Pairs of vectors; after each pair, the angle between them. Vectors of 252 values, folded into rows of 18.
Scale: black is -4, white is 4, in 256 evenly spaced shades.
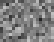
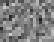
nearly parallel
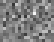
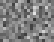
nearly parallel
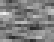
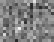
orthogonal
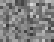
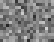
partly aligned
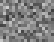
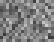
orthogonal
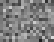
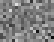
partly opposed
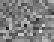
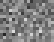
partly aligned
